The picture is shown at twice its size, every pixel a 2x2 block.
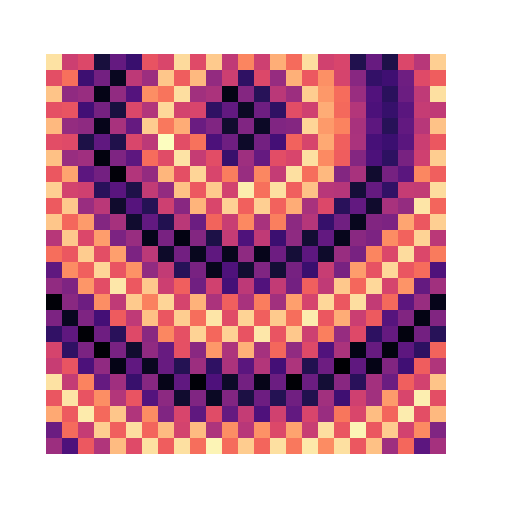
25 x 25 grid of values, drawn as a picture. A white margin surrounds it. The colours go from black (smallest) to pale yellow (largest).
Average level on the scale: 50%. Slope: none. Odd rows or columns: none. Rings: centred on the top middle. Odd patch: calmer, in the top right. Calmest part: top right.
